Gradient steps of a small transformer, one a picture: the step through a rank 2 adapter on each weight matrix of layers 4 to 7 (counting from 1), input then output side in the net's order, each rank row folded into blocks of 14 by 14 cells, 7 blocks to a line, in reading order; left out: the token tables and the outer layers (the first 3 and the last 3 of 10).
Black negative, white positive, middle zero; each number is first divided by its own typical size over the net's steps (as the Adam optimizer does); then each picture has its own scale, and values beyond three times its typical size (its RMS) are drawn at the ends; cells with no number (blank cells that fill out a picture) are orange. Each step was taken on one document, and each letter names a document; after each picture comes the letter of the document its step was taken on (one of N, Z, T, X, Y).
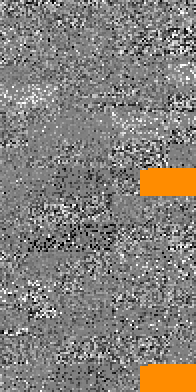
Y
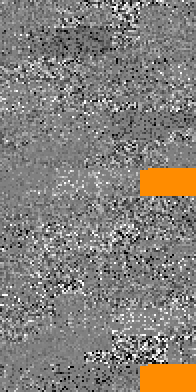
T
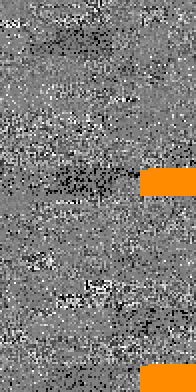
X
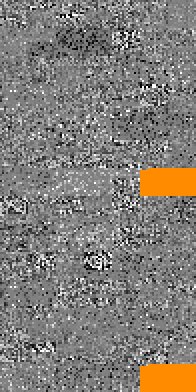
X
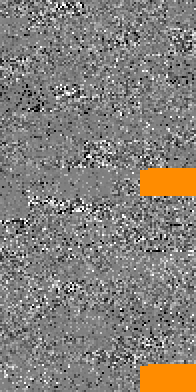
T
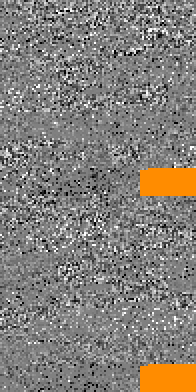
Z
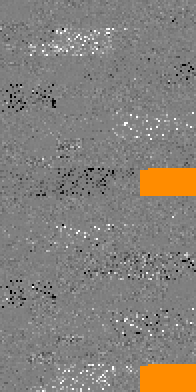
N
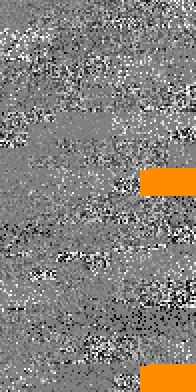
Y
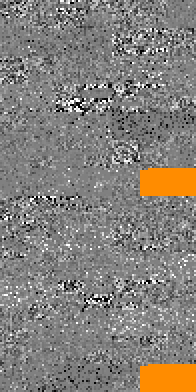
T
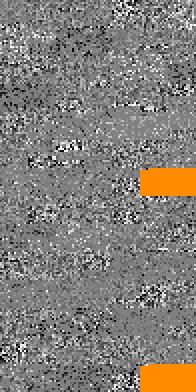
Y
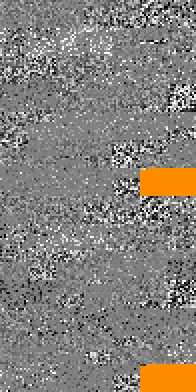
Y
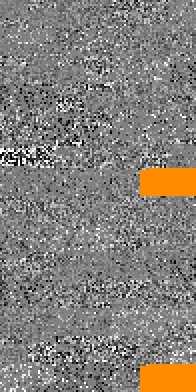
X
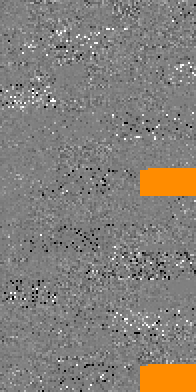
N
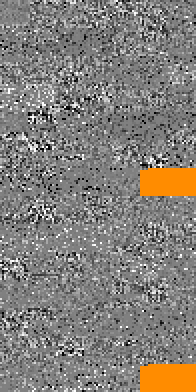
Z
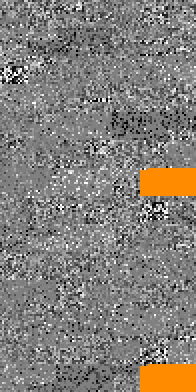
T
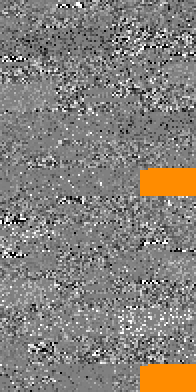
T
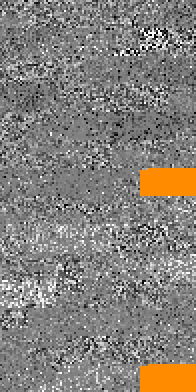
Z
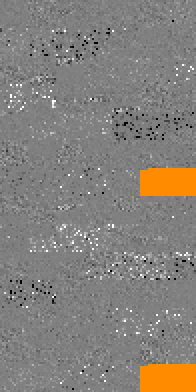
N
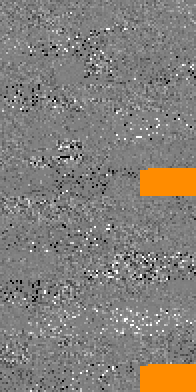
N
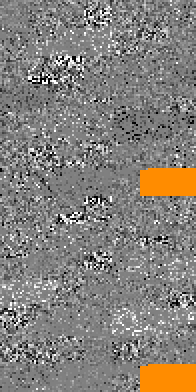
Z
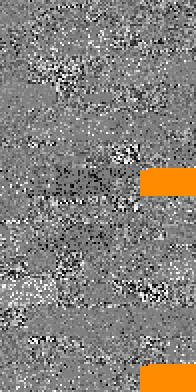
Z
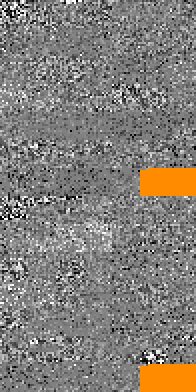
Z
